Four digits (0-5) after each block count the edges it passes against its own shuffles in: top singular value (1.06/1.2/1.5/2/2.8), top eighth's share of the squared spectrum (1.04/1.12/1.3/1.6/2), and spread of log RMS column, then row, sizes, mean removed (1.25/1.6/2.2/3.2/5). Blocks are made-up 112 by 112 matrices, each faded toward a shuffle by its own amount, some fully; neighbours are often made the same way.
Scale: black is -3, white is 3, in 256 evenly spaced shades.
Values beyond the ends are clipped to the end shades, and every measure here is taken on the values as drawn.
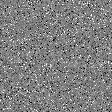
0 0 0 0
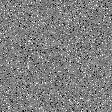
1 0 0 0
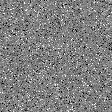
2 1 0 0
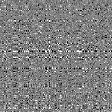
5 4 2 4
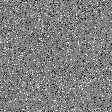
1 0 0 0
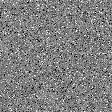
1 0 0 0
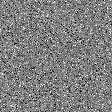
2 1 0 0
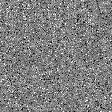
3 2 0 0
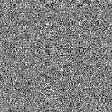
4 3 2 2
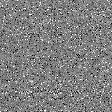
3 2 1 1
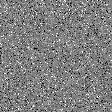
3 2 0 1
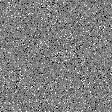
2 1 0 0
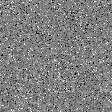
1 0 0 0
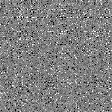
3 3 1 2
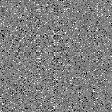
4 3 2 1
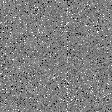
3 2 1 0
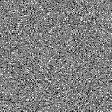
4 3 1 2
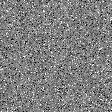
0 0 0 0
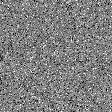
2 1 0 0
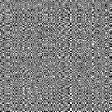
5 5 4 4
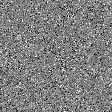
2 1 0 0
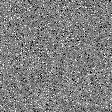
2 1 0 0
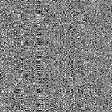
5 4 3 3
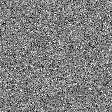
0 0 0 0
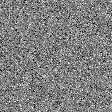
0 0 0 0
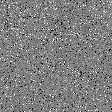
0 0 0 0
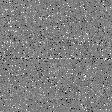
3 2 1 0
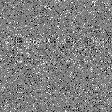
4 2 0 2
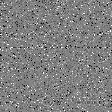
3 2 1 1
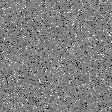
0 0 0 0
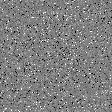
1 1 0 0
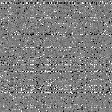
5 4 1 3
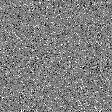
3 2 0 1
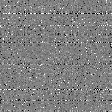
4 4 1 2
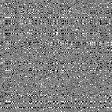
5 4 2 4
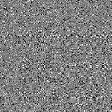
4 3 2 3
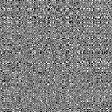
5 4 3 3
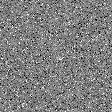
1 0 0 0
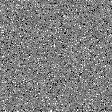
3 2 0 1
